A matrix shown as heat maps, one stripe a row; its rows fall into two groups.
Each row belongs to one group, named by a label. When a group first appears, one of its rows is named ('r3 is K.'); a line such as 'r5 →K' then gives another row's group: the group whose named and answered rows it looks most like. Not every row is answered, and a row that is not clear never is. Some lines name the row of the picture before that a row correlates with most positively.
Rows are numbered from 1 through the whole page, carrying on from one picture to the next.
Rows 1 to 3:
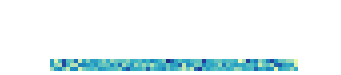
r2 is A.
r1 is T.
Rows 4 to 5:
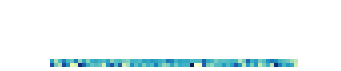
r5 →A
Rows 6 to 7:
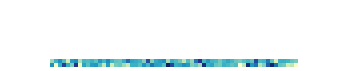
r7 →T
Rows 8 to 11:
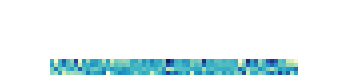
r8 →T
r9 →T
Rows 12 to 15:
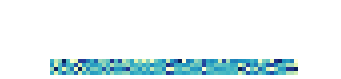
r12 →A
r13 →T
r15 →T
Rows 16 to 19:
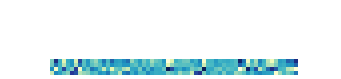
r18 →T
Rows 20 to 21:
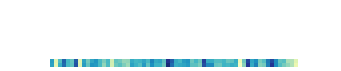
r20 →T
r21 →T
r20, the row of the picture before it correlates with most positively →18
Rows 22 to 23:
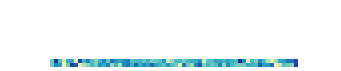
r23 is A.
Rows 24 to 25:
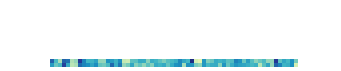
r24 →A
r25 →A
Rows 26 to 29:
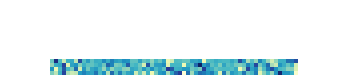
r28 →T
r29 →A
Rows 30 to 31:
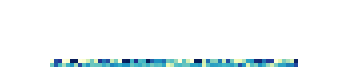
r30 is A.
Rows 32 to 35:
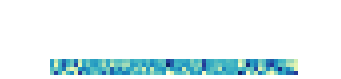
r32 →T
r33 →T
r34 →A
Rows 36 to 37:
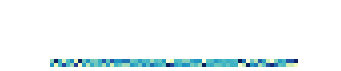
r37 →T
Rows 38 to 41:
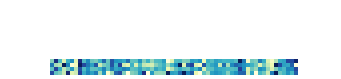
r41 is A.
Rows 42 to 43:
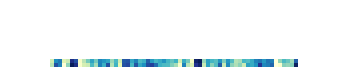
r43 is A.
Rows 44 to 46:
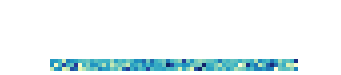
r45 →T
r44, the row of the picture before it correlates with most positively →43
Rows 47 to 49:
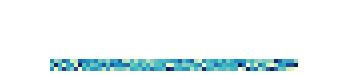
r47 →A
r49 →T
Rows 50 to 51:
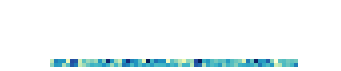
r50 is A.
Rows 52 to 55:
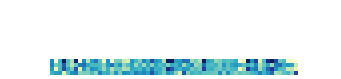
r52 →T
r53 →A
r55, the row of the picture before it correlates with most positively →51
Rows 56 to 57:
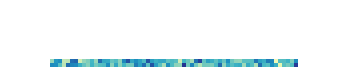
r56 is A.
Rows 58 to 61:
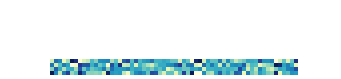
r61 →A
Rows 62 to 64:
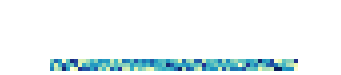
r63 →T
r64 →A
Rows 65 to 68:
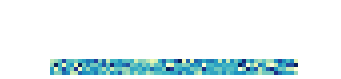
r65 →A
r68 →A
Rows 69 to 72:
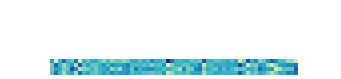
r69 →T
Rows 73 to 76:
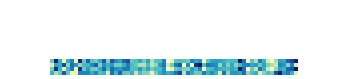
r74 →A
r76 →A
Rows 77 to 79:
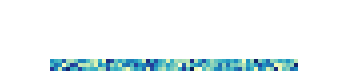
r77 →A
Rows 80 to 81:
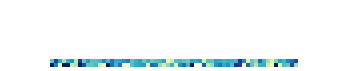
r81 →A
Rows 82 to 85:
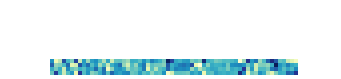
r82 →T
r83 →A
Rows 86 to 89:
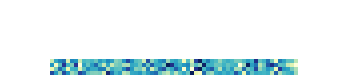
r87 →T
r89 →A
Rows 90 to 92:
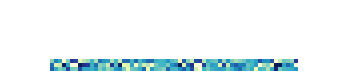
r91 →A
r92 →A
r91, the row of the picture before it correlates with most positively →89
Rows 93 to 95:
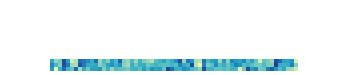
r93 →A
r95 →T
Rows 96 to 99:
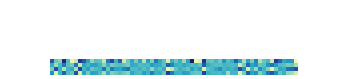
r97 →T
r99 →T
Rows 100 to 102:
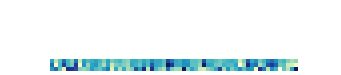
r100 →T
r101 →T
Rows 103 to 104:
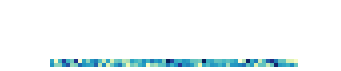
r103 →T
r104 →A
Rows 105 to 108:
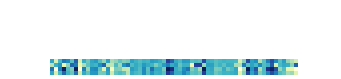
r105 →T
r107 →T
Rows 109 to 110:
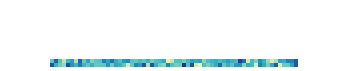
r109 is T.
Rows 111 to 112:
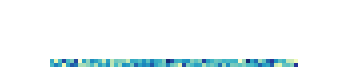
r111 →T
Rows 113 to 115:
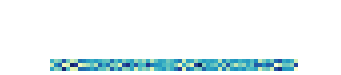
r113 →A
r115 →A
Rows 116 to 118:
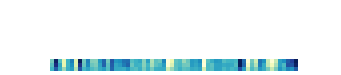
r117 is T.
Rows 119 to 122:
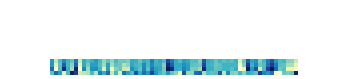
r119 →T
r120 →T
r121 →T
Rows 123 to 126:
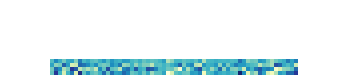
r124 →A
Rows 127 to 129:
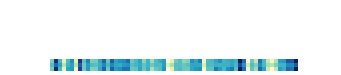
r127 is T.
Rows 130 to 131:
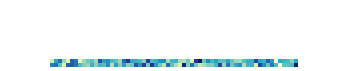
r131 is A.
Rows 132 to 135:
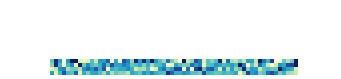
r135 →T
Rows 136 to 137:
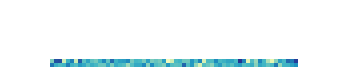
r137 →A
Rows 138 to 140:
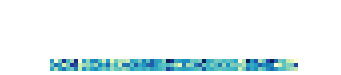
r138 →T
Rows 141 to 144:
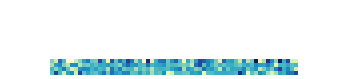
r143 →A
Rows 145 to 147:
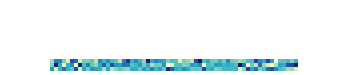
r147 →T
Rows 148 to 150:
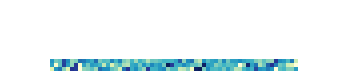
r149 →T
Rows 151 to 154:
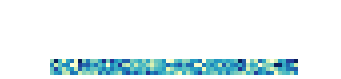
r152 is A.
